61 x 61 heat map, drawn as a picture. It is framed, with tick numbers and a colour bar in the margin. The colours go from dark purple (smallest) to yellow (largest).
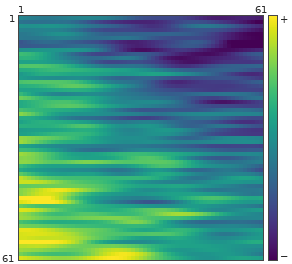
There is an overall slope up to the bottom left. The grain runs across in streaks. The halves do not mirror each other. The ninth with the lowest average is the top right.
